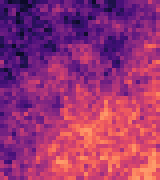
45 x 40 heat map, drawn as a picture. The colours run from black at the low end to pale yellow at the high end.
Odd rows or columns: none. Stripes: none. Grain: blotchy. Slope: up to the bottom right.
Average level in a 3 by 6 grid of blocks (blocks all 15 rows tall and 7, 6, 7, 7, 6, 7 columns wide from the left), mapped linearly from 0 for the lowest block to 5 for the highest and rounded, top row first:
001112 / 123334 / 235555
